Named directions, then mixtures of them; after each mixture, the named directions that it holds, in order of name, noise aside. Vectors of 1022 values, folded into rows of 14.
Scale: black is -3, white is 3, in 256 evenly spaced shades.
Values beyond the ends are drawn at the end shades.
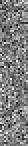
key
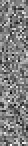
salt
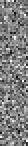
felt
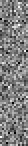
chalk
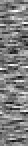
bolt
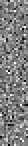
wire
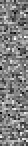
bolt, felt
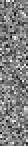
felt, key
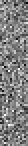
key, wire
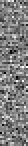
bolt, felt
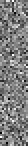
chalk, felt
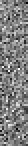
key, wire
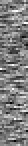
bolt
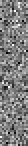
chalk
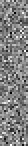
chalk, felt, salt
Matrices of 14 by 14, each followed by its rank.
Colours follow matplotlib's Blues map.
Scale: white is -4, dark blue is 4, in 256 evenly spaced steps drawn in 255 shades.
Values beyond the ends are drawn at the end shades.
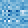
two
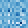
two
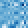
two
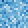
full rank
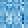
two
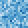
full rank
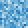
full rank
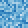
full rank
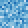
full rank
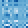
two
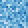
full rank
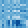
two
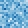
full rank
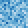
full rank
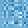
two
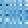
two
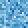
full rank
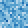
full rank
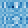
two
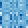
two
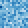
full rank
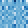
two
